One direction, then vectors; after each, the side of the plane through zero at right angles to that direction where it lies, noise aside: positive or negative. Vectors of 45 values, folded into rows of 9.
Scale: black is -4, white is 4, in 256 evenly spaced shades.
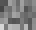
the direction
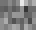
positive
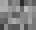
negative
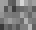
negative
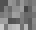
positive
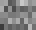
negative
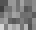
positive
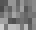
positive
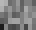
negative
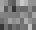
negative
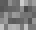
positive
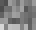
positive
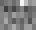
positive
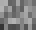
negative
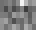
positive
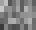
negative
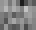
negative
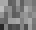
negative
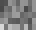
positive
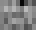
negative
